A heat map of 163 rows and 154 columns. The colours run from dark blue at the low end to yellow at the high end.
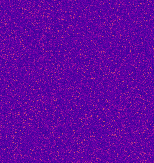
The texture is fine-grained noise. There are no regular stripes. There is no seam. On average the colour sits 20% of the way up the scale. The values are skewed, with a long tail toward high values. Neither half mirrors the other. No row or column stands out. No overall slope runs across the table.
